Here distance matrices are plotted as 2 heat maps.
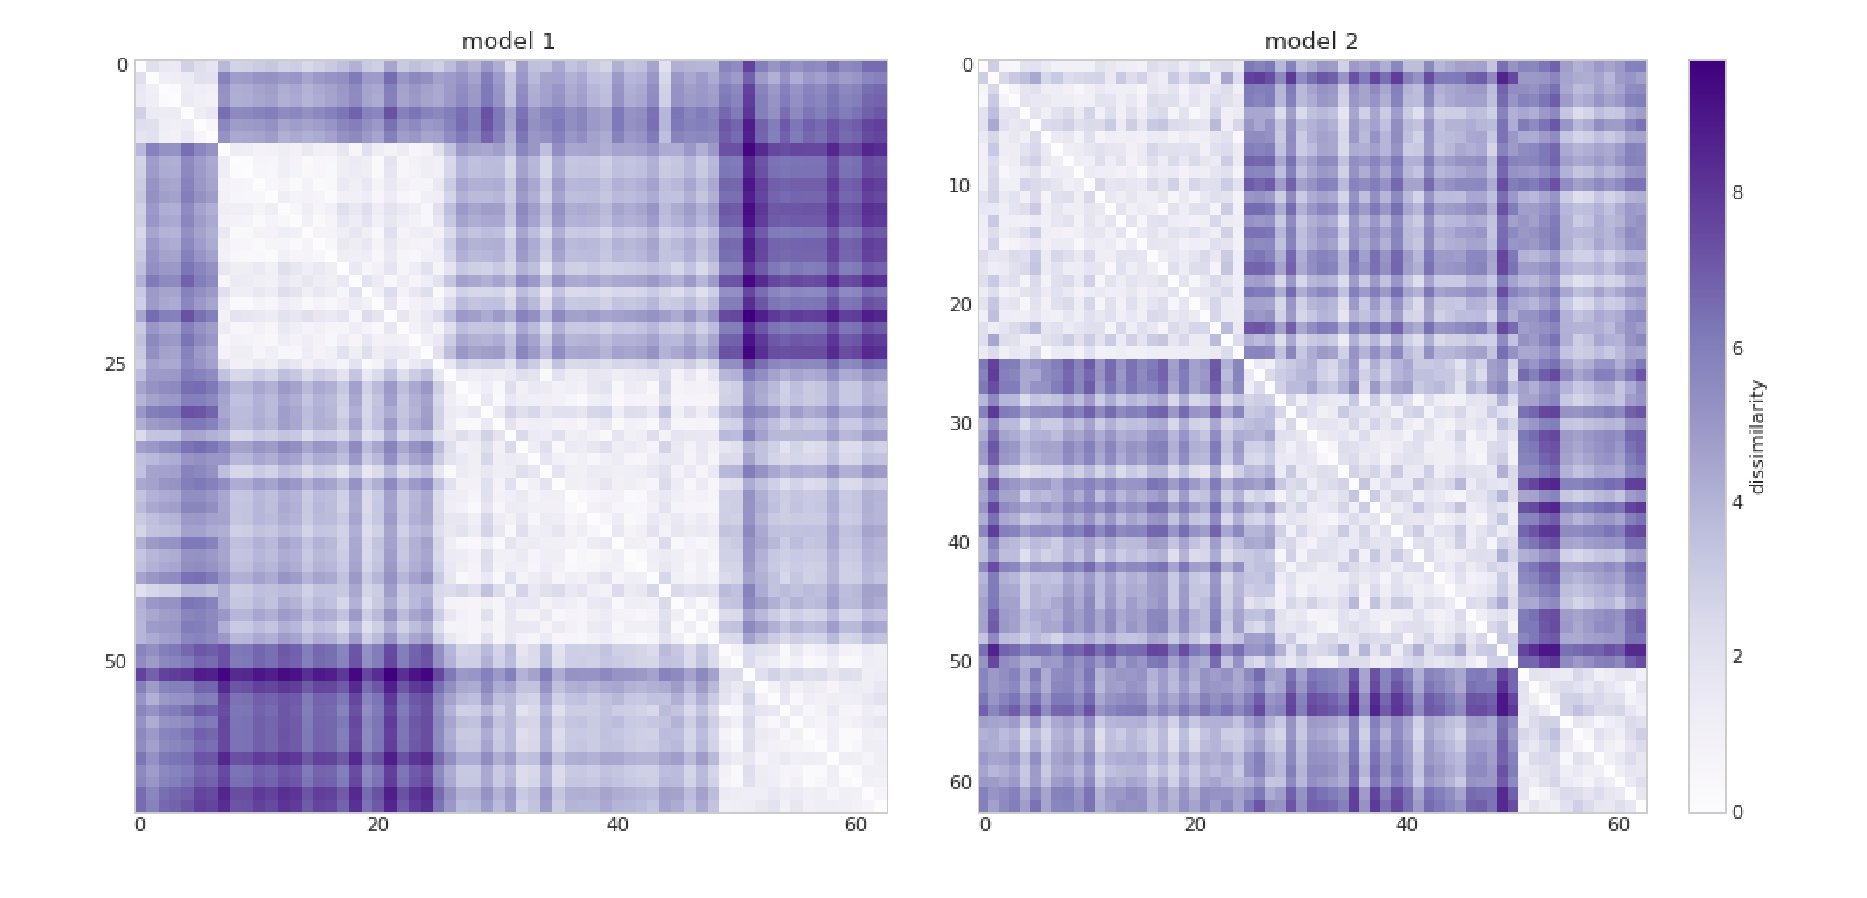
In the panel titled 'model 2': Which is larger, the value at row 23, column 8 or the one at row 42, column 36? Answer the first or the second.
the first
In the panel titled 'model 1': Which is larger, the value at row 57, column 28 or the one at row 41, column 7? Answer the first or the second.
the second
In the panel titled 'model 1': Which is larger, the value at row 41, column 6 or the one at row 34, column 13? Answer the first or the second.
the first
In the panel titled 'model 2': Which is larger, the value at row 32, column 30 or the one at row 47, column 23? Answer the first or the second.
the second
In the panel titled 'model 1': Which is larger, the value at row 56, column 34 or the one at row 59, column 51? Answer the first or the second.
the first
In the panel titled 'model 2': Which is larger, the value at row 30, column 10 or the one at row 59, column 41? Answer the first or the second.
the first
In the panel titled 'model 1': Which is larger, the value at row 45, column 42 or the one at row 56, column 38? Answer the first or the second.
the second
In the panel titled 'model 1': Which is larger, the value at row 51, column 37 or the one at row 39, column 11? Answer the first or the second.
the first
